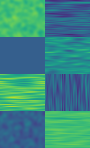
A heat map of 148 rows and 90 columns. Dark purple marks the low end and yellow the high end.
The table splits into 4 rows of 2 panels. Panel 1,1: high, blotchy, faint in contrast. Panel 1,2: low, streaked across. Panel 2,1: low, flat. Panel 2,2: middling, streaked across. Panel 3,1: high, streaked across. Panel 3,2: low, streaked downward. Panel 4,1: low, blotchy, faint in contrast. Panel 4,2: high, streaked across, faint in contrast.
